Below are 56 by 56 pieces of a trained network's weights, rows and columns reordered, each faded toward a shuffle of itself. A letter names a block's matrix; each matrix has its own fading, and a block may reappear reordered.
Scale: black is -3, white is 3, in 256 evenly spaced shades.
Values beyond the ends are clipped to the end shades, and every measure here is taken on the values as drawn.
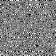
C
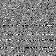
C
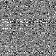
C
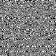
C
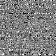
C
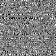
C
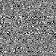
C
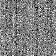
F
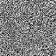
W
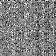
F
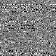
C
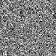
W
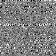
C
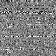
C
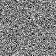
W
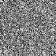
W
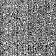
F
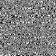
C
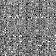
F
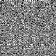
W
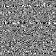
C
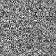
W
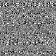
C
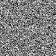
W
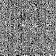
F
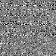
C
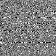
C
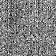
F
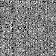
F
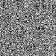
W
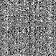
F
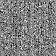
F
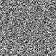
W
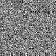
W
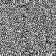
W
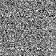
W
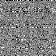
C
